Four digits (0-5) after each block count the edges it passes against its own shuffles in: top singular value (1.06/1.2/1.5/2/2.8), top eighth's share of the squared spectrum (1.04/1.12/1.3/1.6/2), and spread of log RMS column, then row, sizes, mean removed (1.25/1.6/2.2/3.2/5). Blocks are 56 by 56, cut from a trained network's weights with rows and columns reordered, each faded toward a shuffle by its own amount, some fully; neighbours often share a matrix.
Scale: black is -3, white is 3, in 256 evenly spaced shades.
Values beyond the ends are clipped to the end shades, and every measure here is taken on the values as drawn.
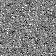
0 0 0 0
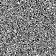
1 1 0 0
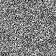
1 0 0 0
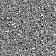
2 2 1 0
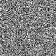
3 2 0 1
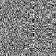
4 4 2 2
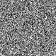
0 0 0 0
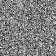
0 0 0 0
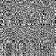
4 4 2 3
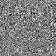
3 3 1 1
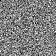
2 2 0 0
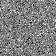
0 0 0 0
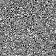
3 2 0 0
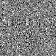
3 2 1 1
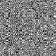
4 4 2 2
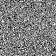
1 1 0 0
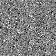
1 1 0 0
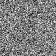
2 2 0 0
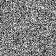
1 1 0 0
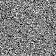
1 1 0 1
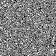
1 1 0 0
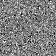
2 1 0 0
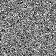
1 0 0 0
